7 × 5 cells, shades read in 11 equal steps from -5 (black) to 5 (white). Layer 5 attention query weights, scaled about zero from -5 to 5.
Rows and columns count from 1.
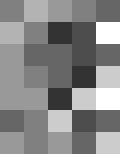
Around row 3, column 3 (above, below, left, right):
-3 -1 -1 -2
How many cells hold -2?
3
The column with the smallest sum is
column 4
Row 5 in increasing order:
-3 1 1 3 5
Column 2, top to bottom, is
2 0 -1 0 1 0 0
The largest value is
5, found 2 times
